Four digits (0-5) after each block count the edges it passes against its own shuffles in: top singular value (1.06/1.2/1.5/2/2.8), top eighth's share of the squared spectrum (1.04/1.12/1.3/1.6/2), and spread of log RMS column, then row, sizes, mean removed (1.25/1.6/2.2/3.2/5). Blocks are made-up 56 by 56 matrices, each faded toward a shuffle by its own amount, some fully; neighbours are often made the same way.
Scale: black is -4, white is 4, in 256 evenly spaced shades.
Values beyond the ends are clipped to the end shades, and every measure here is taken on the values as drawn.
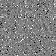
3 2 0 1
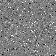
0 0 0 0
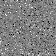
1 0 0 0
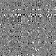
4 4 2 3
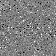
2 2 0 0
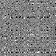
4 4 2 2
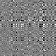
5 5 3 3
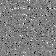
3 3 0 1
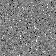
0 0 0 0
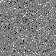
2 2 0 0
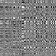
4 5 3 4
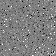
2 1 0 0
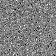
0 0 0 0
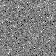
0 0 0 0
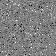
1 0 0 0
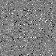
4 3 1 2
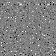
3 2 0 1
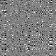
4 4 2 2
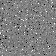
0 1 0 0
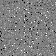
2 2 1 0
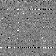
4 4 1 2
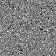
0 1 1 0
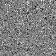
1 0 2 0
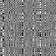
4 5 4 2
